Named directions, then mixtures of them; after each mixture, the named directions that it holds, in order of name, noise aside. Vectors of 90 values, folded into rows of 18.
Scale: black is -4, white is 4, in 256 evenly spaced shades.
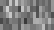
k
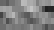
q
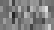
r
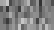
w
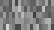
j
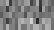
j, w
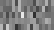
j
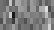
k, r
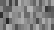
j, q, w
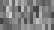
k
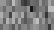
q, r, w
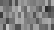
j, q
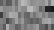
j, q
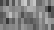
k, q, r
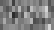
r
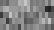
j, k, q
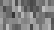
j, q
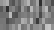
r, w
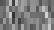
k, r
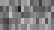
k, w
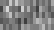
k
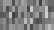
r, w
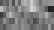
q, r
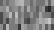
j, k, q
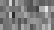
k, q, r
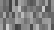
j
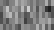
j, k, q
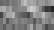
q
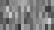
j, k, q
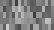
j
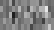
r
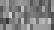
j, k, w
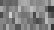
j, q, r
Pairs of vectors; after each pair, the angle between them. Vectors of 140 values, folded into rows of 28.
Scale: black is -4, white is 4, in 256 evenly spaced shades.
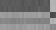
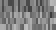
partly aligned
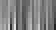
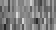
partly opposed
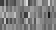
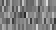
orthogonal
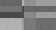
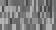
orthogonal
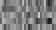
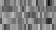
nearly parallel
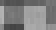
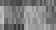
nearly parallel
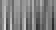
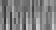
nearly opposite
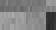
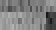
nearly parallel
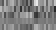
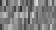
partly aligned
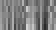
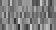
orthogonal
